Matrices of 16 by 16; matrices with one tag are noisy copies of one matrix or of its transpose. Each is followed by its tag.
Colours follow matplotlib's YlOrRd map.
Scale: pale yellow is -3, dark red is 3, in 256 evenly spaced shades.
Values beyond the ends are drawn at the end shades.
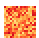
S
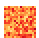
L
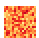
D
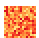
L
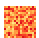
L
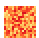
D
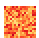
S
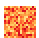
L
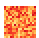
S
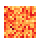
S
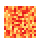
D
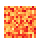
L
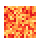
S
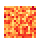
L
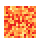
D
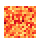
D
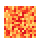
D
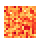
L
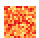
D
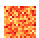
S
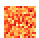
D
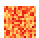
D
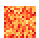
S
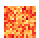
S
